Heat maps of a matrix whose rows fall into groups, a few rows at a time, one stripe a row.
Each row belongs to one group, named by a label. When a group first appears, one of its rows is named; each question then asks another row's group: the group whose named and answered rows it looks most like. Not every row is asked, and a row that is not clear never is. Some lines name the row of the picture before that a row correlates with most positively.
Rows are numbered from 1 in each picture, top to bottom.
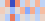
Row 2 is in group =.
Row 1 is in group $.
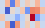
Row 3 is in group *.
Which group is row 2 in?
=
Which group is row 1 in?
$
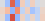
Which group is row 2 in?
$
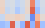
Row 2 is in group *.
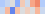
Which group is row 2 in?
$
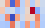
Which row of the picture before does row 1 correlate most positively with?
2
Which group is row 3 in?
$
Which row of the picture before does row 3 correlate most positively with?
2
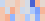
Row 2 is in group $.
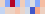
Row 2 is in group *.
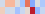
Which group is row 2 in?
*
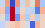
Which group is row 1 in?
$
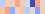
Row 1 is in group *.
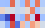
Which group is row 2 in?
*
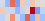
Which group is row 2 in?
*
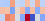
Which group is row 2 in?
=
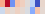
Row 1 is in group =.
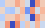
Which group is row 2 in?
=
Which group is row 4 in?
$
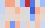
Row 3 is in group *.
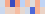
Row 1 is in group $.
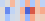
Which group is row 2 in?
=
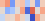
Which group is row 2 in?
=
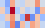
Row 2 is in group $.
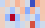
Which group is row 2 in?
=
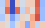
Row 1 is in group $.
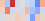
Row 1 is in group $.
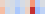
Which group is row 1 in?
*
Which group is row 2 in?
*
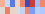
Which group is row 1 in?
=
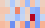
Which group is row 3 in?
*
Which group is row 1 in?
=
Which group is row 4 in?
=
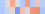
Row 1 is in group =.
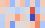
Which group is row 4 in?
$
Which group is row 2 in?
*
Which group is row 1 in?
=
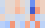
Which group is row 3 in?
*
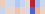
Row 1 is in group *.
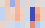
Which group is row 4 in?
*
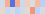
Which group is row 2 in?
*
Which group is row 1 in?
$
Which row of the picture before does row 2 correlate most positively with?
4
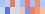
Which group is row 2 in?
=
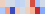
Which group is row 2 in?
$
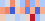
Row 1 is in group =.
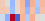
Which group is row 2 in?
=
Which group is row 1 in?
=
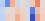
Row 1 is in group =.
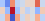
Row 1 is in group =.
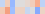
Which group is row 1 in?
$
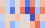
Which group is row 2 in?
=
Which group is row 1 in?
=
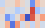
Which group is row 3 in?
=
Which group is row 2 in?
*
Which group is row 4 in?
$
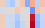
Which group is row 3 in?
*
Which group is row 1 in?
=
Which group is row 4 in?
*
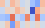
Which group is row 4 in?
$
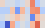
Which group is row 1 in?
*
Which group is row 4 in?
=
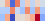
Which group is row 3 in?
$
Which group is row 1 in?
$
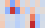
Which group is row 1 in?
$
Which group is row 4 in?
*
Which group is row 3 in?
*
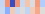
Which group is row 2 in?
=
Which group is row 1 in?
$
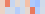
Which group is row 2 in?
*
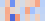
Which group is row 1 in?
$
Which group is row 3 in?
$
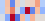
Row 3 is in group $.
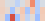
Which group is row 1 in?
*
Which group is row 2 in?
=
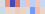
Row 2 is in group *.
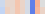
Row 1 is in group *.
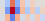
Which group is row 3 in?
$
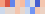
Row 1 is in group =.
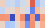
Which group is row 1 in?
*
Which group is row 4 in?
=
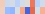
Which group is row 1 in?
*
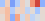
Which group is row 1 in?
$
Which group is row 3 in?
$
